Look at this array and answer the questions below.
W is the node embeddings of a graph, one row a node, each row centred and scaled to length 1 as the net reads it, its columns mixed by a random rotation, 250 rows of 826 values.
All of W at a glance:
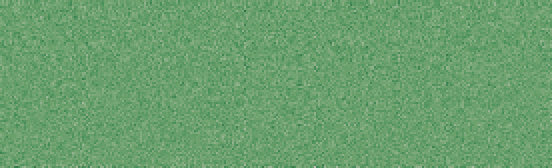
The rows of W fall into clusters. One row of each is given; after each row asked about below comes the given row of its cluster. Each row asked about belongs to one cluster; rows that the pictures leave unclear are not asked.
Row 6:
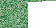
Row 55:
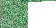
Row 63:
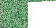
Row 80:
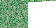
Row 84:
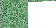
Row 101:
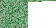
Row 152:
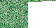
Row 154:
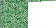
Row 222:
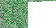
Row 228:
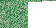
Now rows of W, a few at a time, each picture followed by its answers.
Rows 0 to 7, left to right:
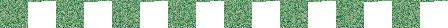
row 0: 101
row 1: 80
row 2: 154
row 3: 80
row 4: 80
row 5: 154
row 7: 80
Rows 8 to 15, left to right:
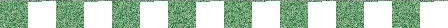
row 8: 80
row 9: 228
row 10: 228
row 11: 101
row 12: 154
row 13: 80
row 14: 228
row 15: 84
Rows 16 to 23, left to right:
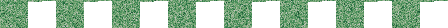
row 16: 222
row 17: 222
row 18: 154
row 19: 80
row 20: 63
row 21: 63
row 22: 154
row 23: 152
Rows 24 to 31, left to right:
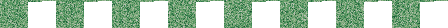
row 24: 84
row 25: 154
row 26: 154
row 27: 84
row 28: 152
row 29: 154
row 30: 228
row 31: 6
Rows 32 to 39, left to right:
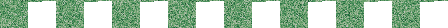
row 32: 55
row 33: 84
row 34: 80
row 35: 55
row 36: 84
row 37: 84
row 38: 222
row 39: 80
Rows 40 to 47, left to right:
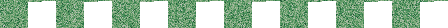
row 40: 101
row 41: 6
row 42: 222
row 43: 154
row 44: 228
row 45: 152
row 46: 84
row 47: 84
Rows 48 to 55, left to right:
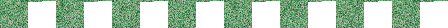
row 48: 55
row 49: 6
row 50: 152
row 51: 63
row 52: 152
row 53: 84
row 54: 55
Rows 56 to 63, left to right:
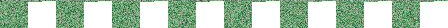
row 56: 152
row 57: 101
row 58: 80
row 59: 55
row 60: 63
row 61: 222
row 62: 222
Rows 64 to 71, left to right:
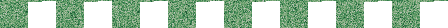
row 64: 152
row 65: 63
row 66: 152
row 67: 63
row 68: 154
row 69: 154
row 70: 228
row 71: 228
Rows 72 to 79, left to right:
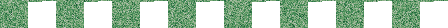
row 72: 80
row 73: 84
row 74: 228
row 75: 101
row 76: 152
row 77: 84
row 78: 154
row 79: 228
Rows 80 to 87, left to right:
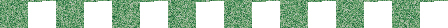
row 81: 152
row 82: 6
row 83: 6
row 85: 55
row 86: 222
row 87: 84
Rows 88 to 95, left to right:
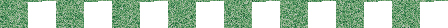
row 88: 6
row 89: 84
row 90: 6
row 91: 101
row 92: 84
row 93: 55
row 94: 154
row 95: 222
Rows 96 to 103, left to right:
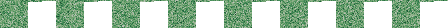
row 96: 55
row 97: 6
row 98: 222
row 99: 101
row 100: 80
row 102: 80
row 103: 101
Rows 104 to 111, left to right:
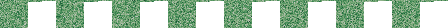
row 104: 63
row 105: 6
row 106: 55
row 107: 154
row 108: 154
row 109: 101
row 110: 228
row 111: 101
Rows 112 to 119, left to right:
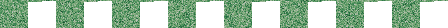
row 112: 80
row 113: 154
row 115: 63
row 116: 6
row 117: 55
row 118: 222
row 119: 80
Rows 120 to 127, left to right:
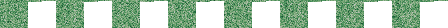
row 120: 154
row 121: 6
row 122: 222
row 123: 152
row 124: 84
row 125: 6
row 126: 6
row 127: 6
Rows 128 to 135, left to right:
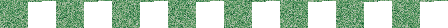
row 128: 101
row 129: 228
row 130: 63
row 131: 84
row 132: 55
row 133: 222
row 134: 6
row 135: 222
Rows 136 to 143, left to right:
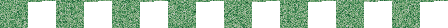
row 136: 63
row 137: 154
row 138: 154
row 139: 152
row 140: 222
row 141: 154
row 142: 222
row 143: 63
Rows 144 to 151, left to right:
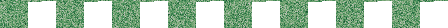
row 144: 152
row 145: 63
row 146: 80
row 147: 84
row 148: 228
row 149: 152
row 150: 154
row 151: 55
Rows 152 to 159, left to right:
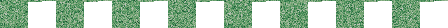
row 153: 154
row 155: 101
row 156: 152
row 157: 228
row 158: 154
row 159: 6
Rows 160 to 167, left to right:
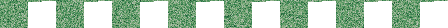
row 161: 228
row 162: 84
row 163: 55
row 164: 6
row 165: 222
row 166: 80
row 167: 63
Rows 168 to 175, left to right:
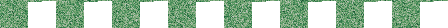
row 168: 222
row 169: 55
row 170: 154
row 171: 84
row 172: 6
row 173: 55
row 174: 63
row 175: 152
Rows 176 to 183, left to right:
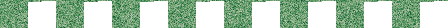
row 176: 154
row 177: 55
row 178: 6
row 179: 222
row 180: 152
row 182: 228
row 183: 63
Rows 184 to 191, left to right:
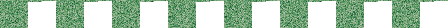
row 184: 101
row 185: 80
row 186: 101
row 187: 6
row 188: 6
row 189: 101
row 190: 63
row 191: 154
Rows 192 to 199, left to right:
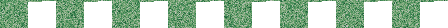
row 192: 228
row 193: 63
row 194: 101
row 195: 80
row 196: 6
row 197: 152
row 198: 222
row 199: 63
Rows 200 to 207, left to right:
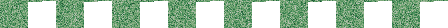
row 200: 80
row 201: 6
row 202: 80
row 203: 84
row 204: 63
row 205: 55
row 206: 84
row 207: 228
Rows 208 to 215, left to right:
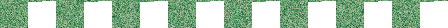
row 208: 80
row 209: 55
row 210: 6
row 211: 80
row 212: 63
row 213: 84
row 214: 152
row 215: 80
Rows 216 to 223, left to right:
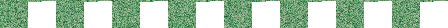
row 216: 154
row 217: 154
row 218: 152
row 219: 152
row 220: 6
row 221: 101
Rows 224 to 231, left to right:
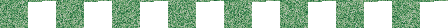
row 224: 84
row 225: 63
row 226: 101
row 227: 80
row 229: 152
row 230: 228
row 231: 6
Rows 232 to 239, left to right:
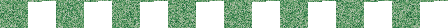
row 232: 222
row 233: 80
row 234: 63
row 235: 154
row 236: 228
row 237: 101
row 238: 152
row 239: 63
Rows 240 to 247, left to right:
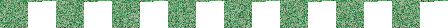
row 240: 101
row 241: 55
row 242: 154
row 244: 63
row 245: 101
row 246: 228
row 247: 80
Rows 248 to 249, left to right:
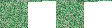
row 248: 228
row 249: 55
